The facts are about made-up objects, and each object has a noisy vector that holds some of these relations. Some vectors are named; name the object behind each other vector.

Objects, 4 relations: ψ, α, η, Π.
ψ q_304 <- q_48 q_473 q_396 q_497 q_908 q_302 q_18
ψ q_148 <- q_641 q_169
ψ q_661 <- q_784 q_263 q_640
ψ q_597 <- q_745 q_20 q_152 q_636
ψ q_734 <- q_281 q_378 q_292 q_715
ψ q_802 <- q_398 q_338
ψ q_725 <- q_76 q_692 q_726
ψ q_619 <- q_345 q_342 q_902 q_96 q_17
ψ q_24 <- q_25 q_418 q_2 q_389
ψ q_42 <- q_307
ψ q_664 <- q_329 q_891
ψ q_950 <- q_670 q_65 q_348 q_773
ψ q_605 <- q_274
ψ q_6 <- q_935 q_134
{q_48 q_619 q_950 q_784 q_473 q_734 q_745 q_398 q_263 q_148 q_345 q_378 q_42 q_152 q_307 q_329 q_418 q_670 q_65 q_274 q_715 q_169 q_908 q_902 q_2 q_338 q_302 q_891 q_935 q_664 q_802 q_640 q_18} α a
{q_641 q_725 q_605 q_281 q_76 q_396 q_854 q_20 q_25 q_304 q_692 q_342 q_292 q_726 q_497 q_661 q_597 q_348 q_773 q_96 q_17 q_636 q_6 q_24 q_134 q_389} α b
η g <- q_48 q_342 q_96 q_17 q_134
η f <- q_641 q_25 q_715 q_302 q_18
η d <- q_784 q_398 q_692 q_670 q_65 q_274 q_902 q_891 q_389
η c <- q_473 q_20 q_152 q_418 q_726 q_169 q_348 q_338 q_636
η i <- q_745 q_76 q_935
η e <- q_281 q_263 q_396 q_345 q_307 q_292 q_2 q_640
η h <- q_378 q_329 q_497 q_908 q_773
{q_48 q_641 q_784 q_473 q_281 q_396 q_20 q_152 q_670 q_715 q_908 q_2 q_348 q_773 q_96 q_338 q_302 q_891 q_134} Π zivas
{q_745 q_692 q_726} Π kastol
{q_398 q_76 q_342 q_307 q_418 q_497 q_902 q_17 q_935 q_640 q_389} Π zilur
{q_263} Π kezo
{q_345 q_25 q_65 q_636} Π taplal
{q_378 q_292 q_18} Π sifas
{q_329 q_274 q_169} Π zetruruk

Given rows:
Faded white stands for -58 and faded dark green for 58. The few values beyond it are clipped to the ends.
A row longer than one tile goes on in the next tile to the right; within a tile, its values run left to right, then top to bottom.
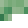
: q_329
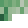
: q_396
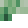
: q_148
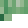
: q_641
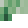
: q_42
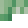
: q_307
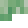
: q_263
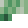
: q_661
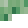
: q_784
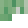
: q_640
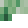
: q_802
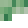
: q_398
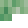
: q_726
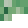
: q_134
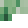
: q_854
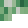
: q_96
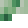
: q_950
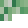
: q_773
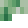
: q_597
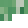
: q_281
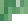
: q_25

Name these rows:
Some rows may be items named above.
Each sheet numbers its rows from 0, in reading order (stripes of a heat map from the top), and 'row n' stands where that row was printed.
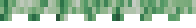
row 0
q_18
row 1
q_950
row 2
q_302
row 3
q_389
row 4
q_304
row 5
q_2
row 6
q_263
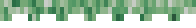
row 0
q_65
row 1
q_715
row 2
q_891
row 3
q_389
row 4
q_734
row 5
q_641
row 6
q_619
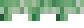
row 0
q_396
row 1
q_398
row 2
q_396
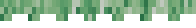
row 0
q_2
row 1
q_338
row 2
q_292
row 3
q_378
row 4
q_636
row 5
q_18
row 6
q_418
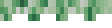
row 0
q_902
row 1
q_950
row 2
q_497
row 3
q_24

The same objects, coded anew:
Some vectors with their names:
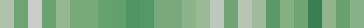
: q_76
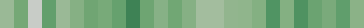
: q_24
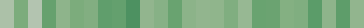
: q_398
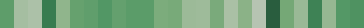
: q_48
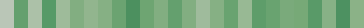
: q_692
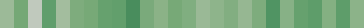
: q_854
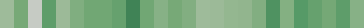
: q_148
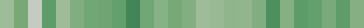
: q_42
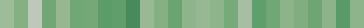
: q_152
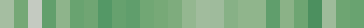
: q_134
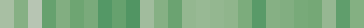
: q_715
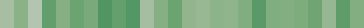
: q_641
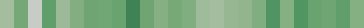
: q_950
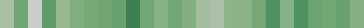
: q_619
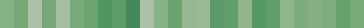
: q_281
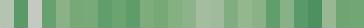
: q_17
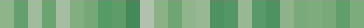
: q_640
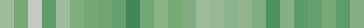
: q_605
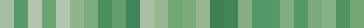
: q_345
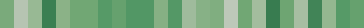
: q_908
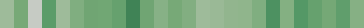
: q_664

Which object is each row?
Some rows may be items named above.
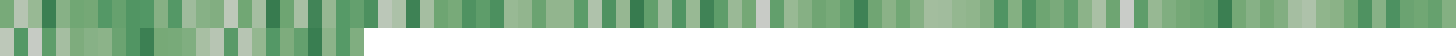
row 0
q_908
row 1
q_18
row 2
q_24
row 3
q_619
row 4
q_745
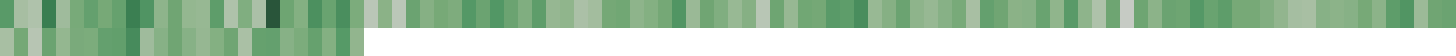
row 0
q_304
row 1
q_773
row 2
q_338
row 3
q_96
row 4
q_418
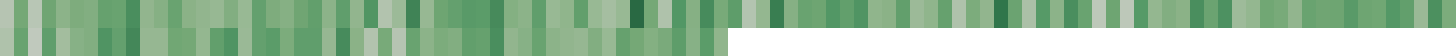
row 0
q_902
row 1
q_473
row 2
q_302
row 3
q_25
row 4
q_636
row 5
q_389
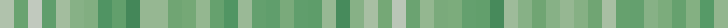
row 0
q_636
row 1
q_418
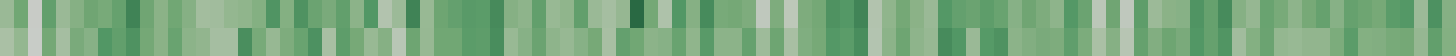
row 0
q_24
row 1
q_473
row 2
q_292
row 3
q_65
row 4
q_378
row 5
q_338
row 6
q_307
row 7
q_715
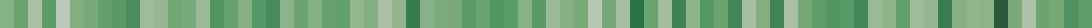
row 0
q_263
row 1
q_497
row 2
q_396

